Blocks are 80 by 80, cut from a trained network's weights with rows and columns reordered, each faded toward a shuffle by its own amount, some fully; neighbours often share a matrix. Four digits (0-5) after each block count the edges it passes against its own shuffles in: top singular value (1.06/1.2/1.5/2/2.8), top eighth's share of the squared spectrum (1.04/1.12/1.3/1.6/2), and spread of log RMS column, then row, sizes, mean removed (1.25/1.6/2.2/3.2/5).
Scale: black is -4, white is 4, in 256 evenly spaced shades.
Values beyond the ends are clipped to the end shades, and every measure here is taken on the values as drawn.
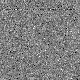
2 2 0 1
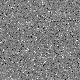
0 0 0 0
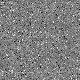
0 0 0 0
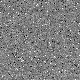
0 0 0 0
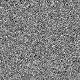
2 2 0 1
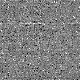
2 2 2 0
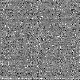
2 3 2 1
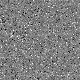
0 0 0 0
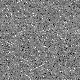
0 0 0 0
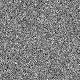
2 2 0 1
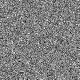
2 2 0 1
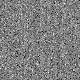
1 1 0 0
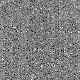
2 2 0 2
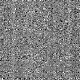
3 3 0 3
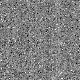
2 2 0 1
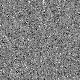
1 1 0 0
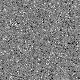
1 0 0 0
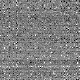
3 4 3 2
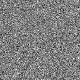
3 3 1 2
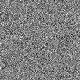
3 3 0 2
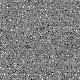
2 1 1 0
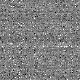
2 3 2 1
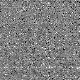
2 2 2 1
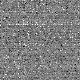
2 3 2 1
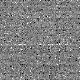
2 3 2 1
